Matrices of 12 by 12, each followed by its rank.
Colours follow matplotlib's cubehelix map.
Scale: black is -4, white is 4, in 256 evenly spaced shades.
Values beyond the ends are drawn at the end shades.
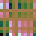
one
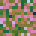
full rank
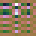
one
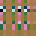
one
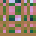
one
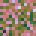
full rank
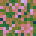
full rank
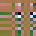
one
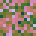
full rank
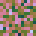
full rank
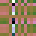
one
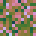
full rank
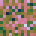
full rank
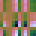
one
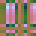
one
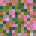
full rank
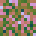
full rank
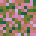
full rank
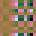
one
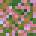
full rank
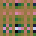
one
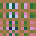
one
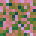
full rank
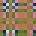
one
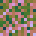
full rank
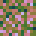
full rank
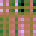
one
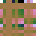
one
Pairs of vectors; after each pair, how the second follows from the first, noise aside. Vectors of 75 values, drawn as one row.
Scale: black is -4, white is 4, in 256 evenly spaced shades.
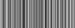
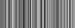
shuffled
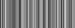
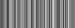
wrapped around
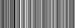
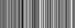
shuffled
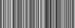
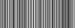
shuffled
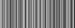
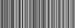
wrapped around
